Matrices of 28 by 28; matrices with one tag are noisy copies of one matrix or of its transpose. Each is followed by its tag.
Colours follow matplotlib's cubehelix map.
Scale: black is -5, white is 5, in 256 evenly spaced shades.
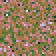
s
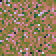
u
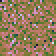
u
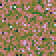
s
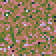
s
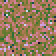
s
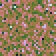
s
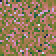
u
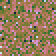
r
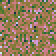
r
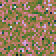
s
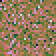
u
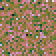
r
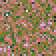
s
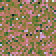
r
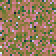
r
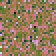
r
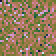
u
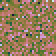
r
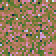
r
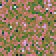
s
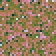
r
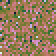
r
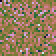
u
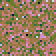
r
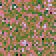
s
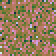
r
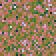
s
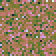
r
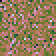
u
